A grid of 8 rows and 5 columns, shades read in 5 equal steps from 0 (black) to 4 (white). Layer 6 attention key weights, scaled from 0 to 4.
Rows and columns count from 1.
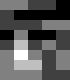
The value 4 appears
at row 6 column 2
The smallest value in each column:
0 0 0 0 0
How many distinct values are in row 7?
3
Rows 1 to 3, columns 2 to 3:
2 1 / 0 0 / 1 1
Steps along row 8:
same same down same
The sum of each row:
6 1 7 3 8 11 11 8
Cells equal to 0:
8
